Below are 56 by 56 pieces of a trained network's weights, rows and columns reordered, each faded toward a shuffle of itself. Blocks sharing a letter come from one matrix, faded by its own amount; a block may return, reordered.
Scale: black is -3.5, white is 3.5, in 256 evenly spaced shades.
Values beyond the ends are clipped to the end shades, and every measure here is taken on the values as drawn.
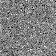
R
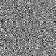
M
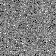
R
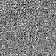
M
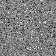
R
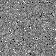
R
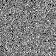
R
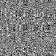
M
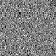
M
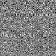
M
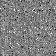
R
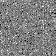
R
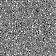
R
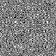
M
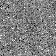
R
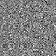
M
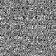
M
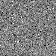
R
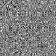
M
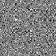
M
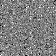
R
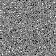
R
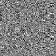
M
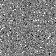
R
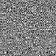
M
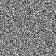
M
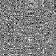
M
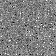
R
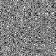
M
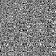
M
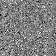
R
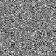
M
